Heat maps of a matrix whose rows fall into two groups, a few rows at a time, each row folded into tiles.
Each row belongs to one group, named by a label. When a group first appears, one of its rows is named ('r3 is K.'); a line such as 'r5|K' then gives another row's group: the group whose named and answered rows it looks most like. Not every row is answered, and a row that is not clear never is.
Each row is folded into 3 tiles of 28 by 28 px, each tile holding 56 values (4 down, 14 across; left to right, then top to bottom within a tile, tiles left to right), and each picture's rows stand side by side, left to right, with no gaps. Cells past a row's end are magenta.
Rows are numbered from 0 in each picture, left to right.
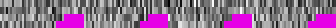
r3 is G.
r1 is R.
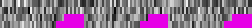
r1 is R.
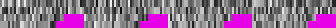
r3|G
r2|G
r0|R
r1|R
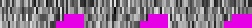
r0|R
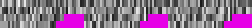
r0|R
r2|R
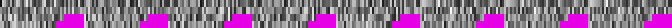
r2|R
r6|G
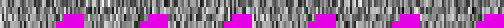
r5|G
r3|G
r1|R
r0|G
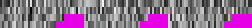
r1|G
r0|R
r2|G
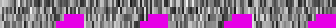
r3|G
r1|R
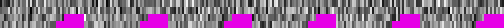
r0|R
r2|R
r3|R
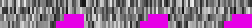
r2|R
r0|R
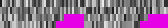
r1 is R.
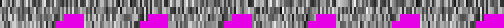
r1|R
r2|R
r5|R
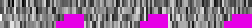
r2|G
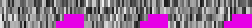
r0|G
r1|R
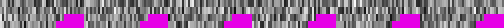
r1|G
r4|R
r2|R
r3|R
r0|G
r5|R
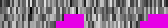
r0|R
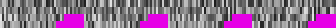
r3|R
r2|R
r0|G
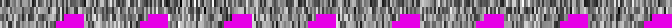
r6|R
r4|G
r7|R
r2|R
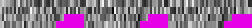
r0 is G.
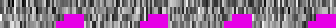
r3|R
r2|G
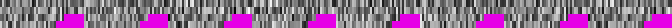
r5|G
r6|R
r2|R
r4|R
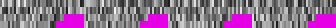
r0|R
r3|G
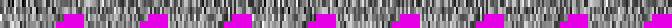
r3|R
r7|G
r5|R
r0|G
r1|G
